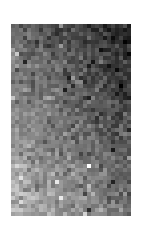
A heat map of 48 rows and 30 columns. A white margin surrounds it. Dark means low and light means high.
Stripes: none. Ninth with the highest average: bottom left. Ninth with the lowest average: top right. Mirror symmetry: none. Slope: up to the bottom left.
